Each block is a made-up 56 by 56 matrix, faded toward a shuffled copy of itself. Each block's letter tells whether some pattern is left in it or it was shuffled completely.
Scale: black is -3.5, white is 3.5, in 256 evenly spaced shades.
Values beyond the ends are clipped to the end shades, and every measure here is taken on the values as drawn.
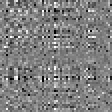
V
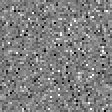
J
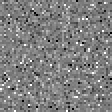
J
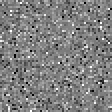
J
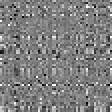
V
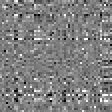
V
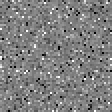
J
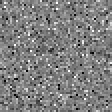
J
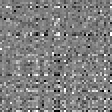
V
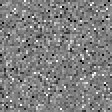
J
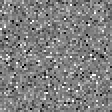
J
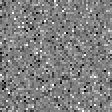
J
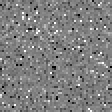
J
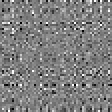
V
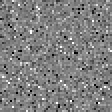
J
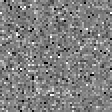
J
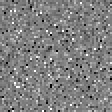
J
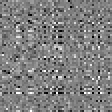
V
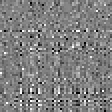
V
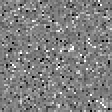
J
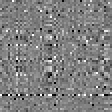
V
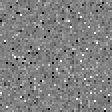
J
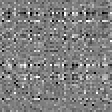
V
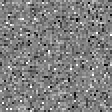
J
